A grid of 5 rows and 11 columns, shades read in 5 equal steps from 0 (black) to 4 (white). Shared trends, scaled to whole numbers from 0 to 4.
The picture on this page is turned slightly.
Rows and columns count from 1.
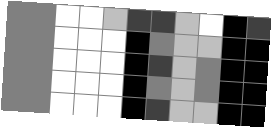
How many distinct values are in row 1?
5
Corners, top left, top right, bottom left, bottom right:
2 1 2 0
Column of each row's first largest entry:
3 3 3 3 3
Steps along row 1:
same up same down down same up up down up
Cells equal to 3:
8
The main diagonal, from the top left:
2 2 4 4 4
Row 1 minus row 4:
0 0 0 0 -1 1 -1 0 2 0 1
